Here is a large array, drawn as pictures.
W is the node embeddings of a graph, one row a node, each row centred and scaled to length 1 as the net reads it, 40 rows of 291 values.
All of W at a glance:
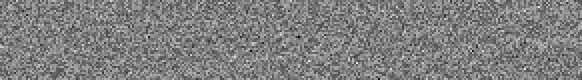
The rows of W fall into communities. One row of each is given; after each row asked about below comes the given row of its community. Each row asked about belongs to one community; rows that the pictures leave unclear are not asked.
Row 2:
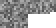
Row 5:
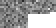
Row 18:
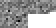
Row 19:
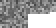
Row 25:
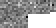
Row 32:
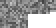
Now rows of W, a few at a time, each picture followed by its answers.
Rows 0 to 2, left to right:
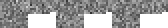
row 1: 19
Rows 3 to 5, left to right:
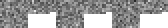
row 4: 19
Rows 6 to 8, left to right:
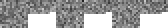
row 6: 19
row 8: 5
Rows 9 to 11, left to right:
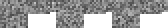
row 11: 18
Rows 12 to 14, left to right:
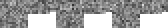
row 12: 32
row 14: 2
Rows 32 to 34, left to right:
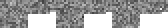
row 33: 25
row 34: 5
